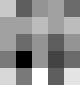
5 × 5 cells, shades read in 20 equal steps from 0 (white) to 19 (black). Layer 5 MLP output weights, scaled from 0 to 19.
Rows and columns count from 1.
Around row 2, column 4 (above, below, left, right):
7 12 5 5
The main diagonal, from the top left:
4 7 8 14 2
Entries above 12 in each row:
0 0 0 2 0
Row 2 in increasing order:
5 5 7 7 7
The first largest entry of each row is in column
2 1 4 2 4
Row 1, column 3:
8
